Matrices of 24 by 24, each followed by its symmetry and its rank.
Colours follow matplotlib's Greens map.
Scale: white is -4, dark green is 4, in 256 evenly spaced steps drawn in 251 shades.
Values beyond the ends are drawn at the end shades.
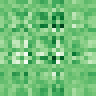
antisymmetric, rank two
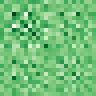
symmetric, rank three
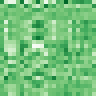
neither, rank three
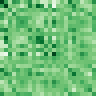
symmetric, rank three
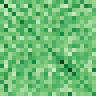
symmetric, rank five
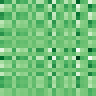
neither, rank one
